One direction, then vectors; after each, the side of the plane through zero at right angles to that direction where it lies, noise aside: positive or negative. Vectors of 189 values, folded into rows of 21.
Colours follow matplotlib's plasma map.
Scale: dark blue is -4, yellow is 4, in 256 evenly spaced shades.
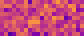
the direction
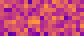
positive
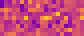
negative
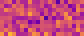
negative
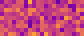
negative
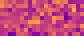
positive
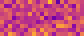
negative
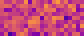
positive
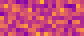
negative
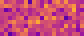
positive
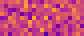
positive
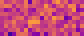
positive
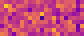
positive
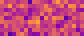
positive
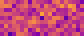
positive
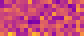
negative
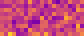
negative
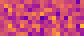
positive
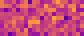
positive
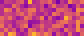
negative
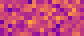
positive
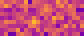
positive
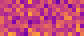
negative
